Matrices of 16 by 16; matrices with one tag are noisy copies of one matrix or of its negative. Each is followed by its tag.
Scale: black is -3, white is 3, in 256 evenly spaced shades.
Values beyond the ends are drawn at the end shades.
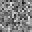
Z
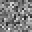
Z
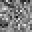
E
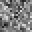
E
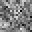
E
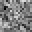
E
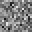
Z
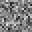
Z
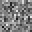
Z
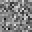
Z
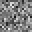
Z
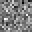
Z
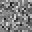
Z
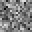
E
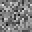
Z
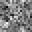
E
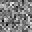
Z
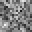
E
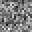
Z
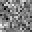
E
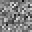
Z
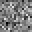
Z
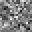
E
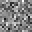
Z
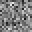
Z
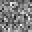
Z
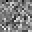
Z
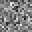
Z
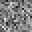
Z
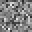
Z
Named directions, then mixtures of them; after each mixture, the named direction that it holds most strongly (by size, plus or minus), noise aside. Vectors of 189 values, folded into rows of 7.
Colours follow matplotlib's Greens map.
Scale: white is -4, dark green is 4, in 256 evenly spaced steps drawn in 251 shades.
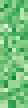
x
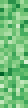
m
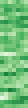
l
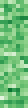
l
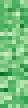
m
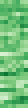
l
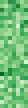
m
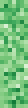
x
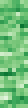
l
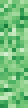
x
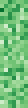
x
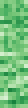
l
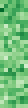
x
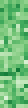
m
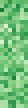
x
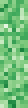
x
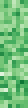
m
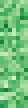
x
